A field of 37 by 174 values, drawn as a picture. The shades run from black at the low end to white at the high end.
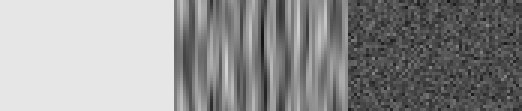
The table splits into one row of 3 panels. Panel 1,1: very high, flat. Panel 1,2: middling, streaked downward, strong in contrast. Panel 1,3: low, fine-grained.
